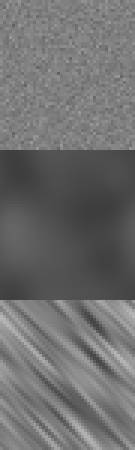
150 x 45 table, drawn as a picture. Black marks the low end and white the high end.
It is made of 3 by 1 panels. Panel 1,1: middling, fine-grained, faint in contrast. Panel 2,1: low, smooth, faint in contrast. Panel 3,1: middling, slanting down to the right.
